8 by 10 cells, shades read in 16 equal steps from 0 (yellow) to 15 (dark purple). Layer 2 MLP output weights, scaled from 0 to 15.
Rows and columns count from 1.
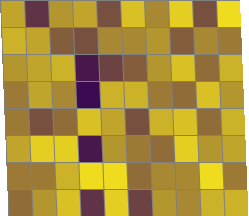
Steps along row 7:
same down down same up down same down up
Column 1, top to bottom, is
4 3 5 7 7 4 7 8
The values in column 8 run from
1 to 9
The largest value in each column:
8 12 9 15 11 11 8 9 10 7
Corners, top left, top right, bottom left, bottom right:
4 0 8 3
